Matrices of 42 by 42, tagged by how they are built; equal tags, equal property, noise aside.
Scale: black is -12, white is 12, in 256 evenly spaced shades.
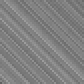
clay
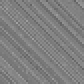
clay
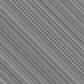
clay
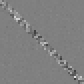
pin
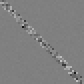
pin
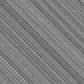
clay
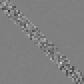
pin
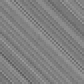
clay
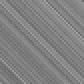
clay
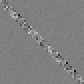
pin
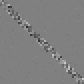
pin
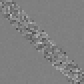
pin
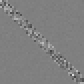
pin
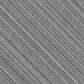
clay
